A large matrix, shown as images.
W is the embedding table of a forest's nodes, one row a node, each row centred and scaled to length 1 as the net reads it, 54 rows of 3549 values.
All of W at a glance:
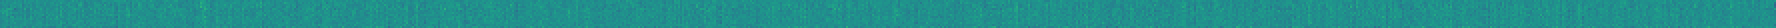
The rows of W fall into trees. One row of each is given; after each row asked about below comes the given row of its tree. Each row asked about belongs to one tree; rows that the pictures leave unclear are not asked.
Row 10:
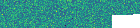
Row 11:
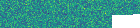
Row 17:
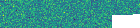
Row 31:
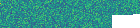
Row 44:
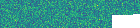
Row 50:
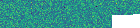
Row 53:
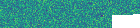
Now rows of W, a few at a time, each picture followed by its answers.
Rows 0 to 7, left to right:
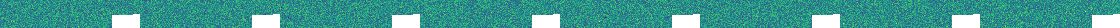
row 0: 44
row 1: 11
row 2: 50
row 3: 10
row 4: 11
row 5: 44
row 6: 10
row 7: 31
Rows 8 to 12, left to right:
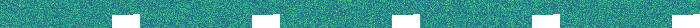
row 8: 53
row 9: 53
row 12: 53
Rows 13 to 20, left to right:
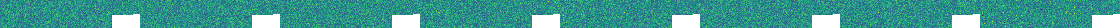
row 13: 44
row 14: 11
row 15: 11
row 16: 50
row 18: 17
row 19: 17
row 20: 31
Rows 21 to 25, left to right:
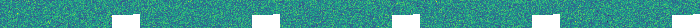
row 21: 44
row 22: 31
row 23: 17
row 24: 11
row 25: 53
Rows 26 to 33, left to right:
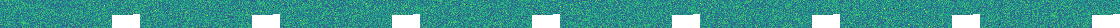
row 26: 31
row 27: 17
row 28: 31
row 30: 50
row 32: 17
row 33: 44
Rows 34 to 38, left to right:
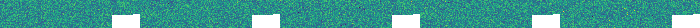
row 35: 53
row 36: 17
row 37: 53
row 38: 10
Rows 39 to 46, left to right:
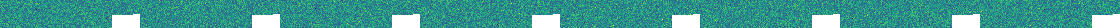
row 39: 11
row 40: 44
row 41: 11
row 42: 17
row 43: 53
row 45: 44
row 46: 17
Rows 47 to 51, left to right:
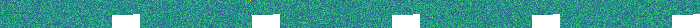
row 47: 11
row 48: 17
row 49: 31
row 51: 11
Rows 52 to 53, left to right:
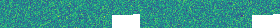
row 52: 44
